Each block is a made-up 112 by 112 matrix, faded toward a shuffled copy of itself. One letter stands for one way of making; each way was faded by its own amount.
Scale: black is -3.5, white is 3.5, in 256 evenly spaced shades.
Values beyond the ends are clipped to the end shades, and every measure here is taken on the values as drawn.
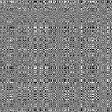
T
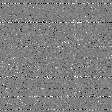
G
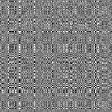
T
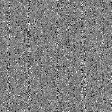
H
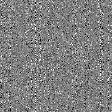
H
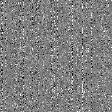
H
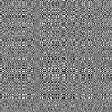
T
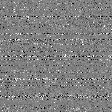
G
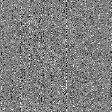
H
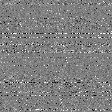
G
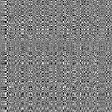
T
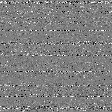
G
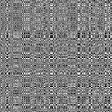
T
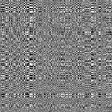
T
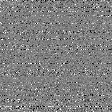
G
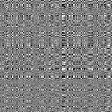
T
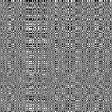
T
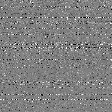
G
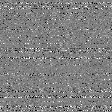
G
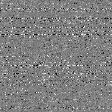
G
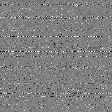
G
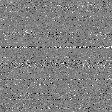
G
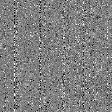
H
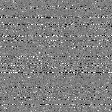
G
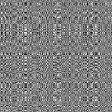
T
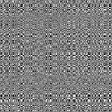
T
